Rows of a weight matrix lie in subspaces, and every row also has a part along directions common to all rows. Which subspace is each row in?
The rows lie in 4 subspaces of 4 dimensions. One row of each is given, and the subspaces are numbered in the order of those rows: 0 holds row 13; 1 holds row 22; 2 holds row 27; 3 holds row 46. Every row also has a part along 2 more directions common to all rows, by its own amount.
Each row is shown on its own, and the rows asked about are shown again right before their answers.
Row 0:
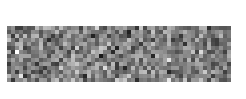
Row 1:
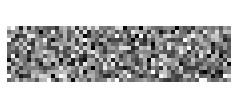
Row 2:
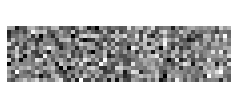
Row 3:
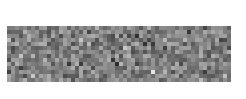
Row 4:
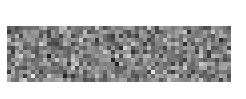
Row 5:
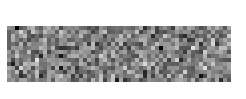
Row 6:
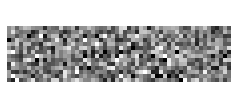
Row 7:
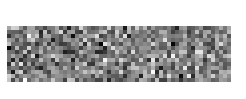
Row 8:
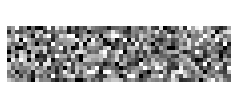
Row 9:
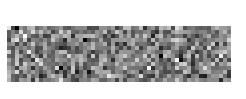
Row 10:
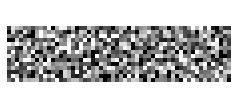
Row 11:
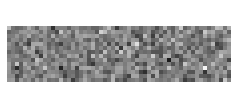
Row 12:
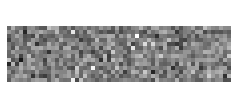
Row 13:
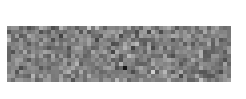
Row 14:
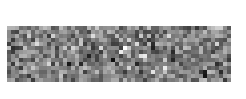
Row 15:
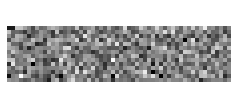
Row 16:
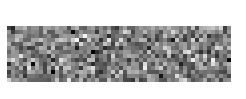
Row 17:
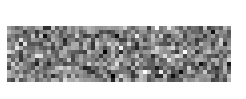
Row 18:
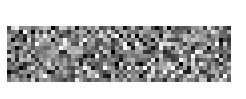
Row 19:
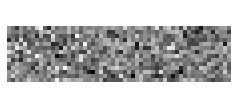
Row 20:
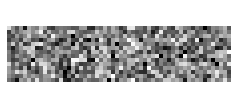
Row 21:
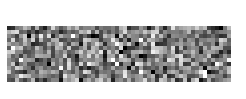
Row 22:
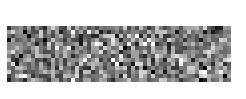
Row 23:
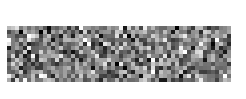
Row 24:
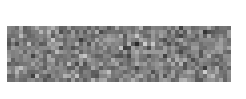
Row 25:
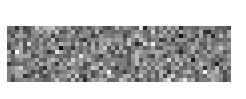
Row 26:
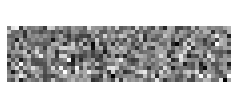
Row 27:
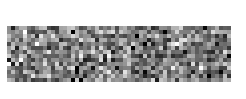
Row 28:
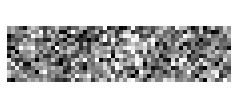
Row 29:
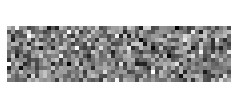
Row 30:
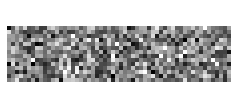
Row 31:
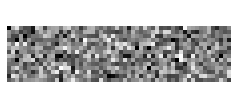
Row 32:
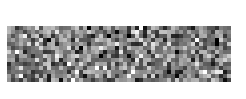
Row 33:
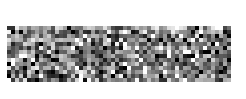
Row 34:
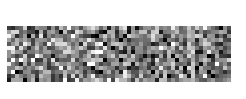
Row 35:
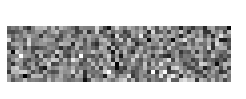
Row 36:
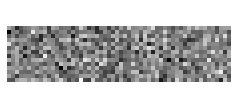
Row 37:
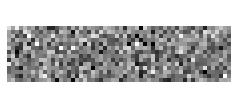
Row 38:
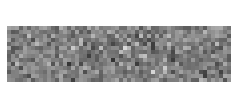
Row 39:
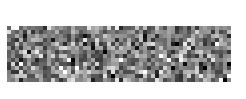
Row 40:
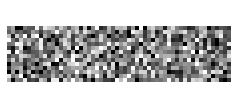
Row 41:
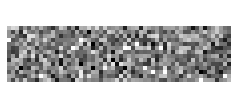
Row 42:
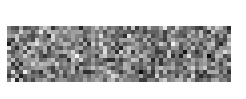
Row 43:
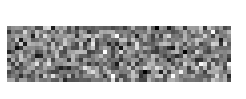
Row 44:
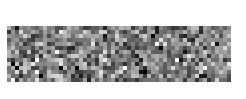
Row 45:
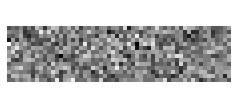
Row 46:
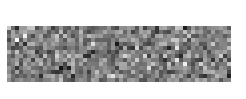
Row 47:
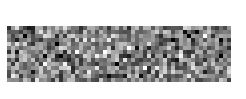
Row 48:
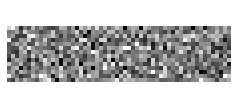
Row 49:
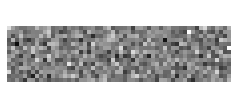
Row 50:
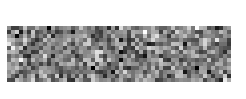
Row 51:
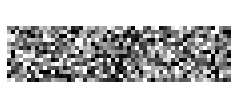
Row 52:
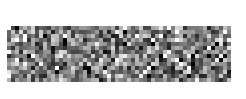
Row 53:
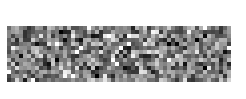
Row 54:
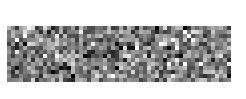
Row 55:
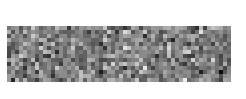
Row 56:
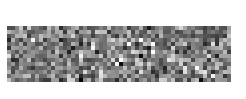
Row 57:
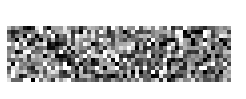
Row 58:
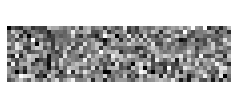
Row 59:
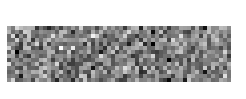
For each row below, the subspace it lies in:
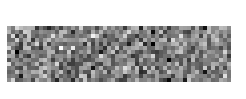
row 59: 0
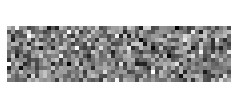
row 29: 1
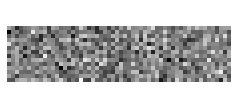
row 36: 2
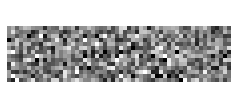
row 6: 3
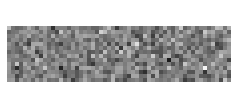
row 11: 0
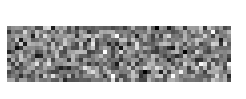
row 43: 3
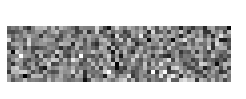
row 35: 0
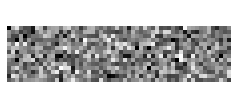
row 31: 3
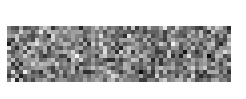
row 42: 2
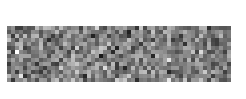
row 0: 0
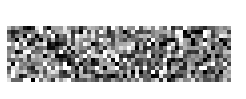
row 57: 3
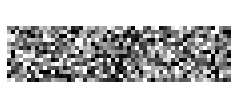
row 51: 1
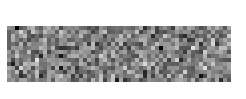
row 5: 1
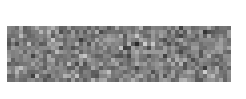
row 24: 0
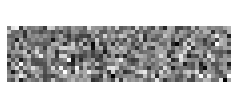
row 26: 2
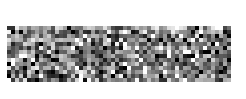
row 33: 1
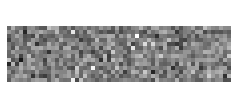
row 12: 2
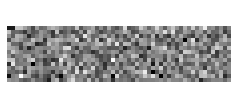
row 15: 1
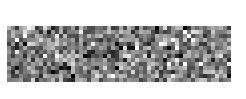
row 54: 3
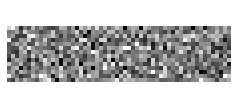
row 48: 1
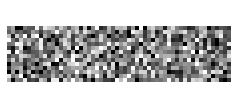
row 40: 0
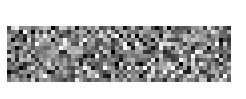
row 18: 3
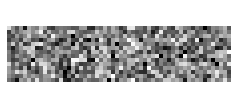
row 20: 1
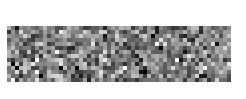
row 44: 1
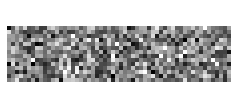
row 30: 1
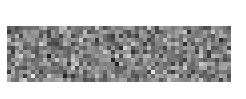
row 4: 0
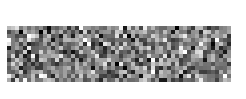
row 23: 2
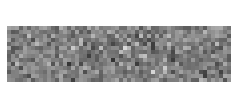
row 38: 2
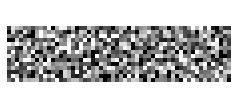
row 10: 3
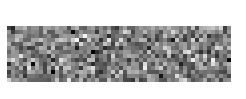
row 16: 1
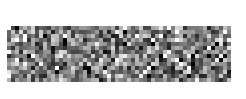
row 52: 3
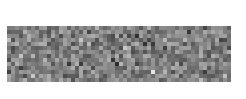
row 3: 0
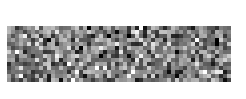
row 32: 0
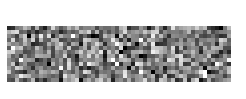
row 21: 2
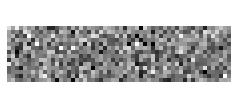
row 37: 0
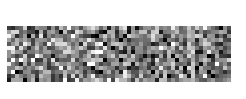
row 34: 2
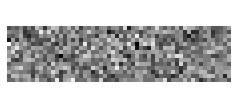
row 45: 3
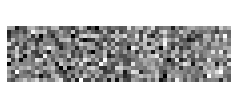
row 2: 2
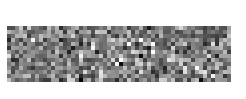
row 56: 2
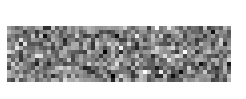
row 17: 3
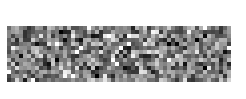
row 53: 0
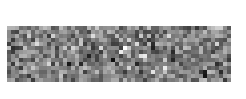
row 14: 2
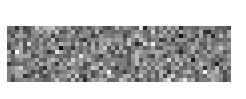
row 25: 0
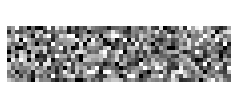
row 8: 3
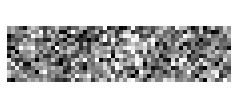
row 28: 1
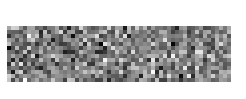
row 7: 2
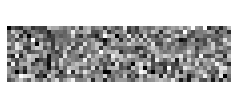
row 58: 0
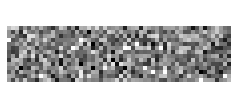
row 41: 1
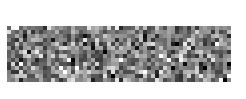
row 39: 2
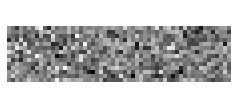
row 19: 3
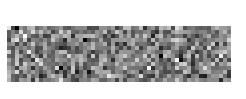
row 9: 3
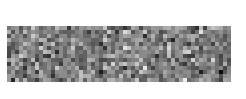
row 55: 1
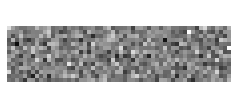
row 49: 0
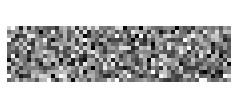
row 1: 1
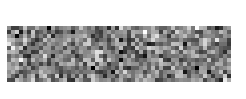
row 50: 2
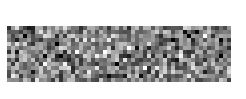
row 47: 3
